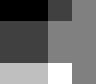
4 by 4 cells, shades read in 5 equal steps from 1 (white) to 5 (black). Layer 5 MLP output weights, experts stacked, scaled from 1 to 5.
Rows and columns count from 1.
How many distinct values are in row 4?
3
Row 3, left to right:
4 4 3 3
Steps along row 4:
same down up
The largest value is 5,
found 2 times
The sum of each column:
15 15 11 12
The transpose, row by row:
5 4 4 2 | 5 4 4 2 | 4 3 3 1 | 3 3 3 3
